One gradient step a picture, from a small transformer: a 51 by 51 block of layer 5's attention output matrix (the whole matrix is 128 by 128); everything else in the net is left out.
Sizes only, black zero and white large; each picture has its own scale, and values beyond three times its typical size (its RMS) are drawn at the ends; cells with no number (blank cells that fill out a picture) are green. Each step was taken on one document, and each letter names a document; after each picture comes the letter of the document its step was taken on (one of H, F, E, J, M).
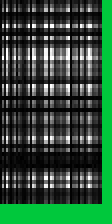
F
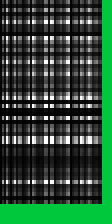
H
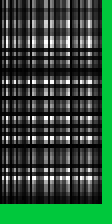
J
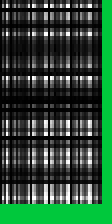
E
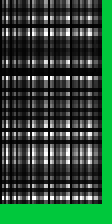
E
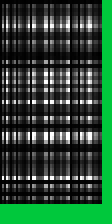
F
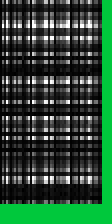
J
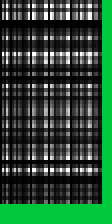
E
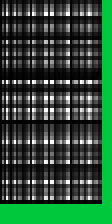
H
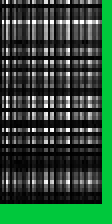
H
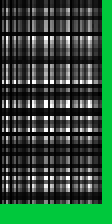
J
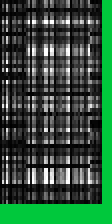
H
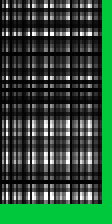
E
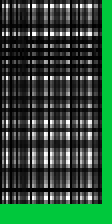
E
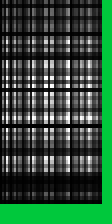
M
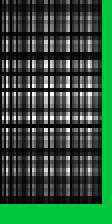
M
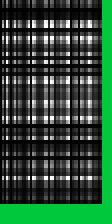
J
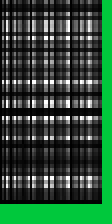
J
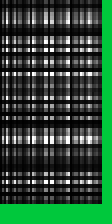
H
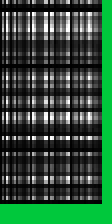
J
